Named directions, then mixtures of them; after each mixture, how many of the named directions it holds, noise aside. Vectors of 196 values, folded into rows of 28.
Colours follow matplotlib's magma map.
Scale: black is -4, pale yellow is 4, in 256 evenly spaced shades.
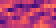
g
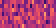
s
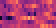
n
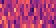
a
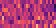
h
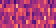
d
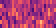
three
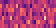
two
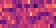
three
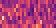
three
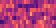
two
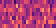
one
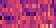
three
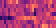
two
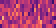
three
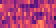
three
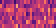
one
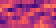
one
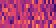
one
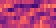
one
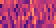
two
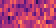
three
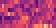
three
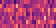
one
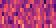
two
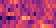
two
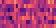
two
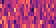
one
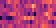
one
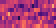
three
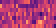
three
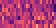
one
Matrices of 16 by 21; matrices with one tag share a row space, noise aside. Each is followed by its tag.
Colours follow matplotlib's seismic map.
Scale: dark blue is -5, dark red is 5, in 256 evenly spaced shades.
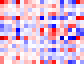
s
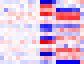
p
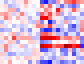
p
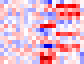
p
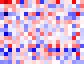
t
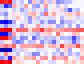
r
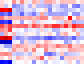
r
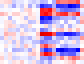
p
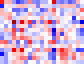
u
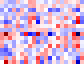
t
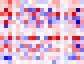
t
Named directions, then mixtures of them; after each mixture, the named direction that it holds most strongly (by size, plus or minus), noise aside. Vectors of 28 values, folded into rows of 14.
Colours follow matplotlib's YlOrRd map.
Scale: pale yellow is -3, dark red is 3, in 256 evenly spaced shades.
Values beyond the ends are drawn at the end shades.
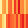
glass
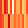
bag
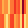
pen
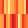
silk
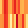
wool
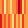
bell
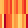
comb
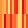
comb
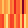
pen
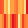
silk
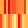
silk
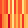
bag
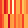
bag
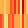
pen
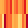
comb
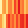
glass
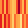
bell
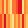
bell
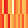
bag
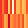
bag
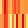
wool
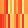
bag
